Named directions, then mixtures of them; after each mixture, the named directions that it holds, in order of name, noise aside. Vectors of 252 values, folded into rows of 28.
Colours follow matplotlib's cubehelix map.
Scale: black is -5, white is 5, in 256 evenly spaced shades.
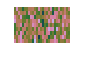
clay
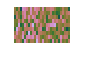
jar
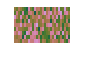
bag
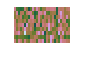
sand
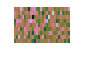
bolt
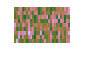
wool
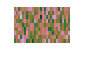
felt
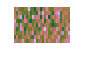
bolt, felt, jar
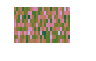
bag, sand, wool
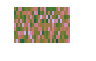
felt, wool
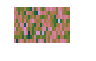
jar, sand, wool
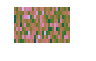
clay, jar, sand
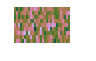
jar, sand, wool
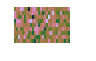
bolt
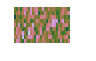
jar, wool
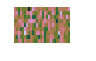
bolt, sand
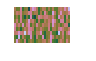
bolt, sand, wool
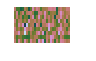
sand
